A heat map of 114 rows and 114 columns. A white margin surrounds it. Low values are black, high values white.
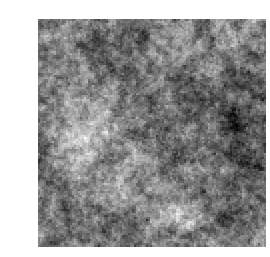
The middle right is the ninth with the lowest average. The ninth with the highest average is the middle left. The field is mottled with small blotches. No single row or column stands out from its neighbours.
